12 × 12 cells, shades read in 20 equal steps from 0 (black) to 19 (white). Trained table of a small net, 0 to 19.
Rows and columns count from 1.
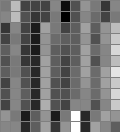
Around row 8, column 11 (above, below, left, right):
12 11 8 15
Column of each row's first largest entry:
2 2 12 12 12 12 12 12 12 12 8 8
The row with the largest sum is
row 12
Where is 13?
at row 10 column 5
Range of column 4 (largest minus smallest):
5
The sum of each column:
85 124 59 44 128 81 65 112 117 95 118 159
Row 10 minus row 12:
-5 0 3 -4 1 2 -6 -9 7 -6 0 8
